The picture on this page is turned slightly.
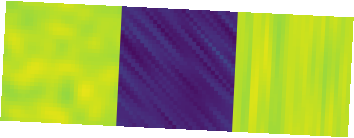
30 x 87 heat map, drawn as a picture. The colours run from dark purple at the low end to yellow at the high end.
The table splits into one row of 3 panels. Panel 1,1: very high, blotchy, faint in contrast. Panel 1,2: very low, slanting down to the right, faint in contrast. Panel 1,3: very high, streaked downward, faint in contrast.
